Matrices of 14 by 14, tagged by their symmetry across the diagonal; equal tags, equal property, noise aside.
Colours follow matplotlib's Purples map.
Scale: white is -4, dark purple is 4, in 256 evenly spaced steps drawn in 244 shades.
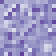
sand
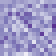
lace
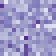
lace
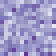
lace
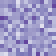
lace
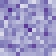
sand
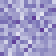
lace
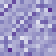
sand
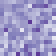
lace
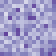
sand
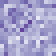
sand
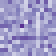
lace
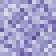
sand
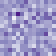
lace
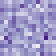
lace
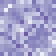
sand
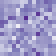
lace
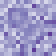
sand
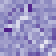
sand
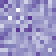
sand
